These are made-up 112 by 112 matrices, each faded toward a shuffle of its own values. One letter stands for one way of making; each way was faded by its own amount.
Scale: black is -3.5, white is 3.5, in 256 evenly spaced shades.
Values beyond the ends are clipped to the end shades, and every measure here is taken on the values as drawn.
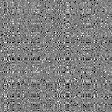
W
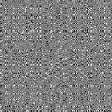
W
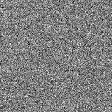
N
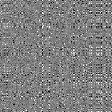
W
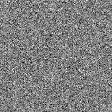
N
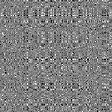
W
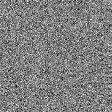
N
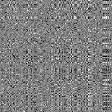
W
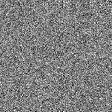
N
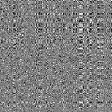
W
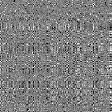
W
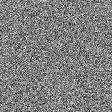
N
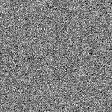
N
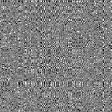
W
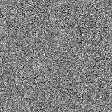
N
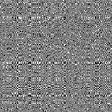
W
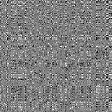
W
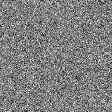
N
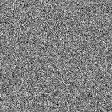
N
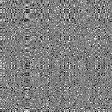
W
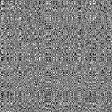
W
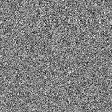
N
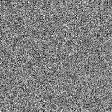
N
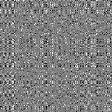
W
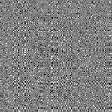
W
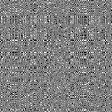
W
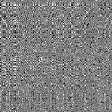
W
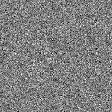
N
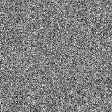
N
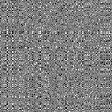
W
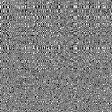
W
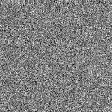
N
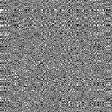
W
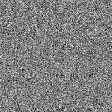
N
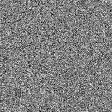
N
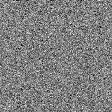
N
